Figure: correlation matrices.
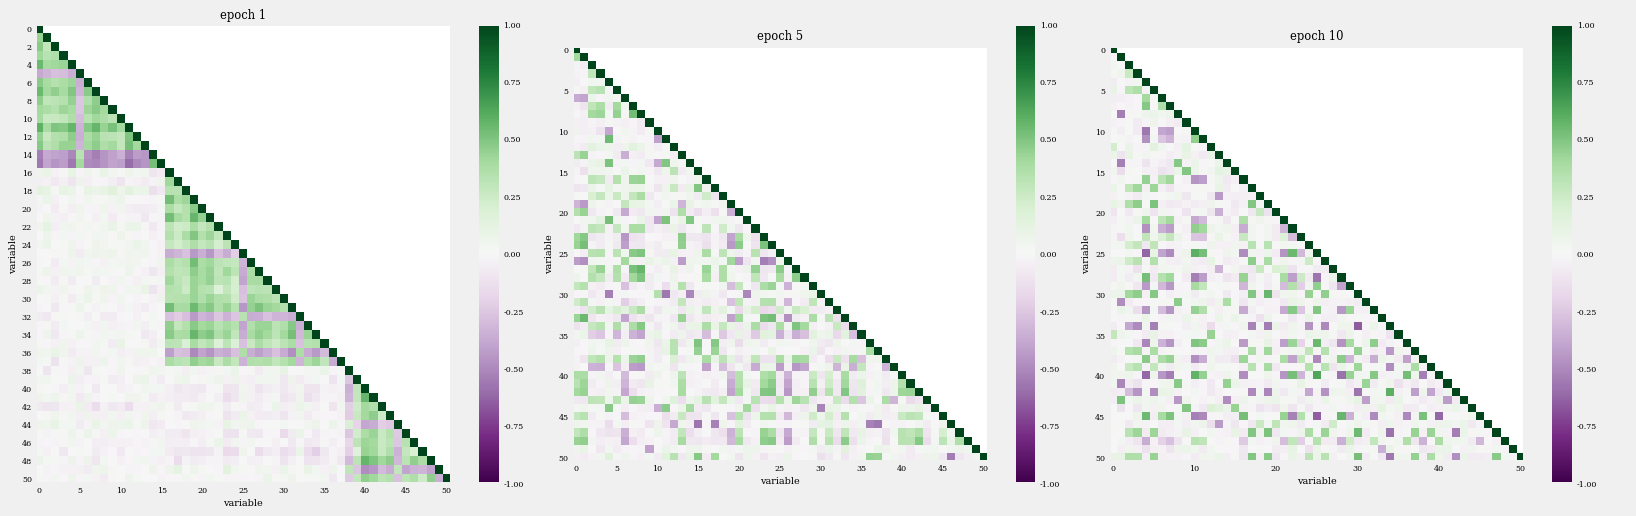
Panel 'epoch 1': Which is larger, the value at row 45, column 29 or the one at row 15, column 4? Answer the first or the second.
the first
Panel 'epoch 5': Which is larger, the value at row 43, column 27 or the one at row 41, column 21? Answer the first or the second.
the first
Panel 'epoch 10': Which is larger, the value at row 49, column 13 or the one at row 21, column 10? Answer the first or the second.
the first
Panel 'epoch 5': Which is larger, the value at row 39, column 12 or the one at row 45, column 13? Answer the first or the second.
the second
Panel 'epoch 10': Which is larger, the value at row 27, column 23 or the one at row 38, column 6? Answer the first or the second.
the second
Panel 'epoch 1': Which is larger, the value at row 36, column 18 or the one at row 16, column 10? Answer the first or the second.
the second
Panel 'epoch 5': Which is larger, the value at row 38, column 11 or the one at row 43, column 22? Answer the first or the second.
the second
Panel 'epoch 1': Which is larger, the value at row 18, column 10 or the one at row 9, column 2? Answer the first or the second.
the second
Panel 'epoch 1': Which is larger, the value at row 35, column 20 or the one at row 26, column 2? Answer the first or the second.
the first
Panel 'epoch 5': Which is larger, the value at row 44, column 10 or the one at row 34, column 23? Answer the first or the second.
the second
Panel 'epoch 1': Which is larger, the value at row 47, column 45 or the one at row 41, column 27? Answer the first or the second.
the first
